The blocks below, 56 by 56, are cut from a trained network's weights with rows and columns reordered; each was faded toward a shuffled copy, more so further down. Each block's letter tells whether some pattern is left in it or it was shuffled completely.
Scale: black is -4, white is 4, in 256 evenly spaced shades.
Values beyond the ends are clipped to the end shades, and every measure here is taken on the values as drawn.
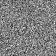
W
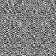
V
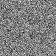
W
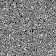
W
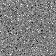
W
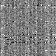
V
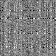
V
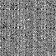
V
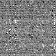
V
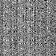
V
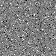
W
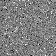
W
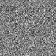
V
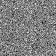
W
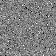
W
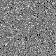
W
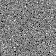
W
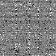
V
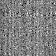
V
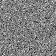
W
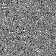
W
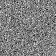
W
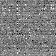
V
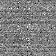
V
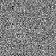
V
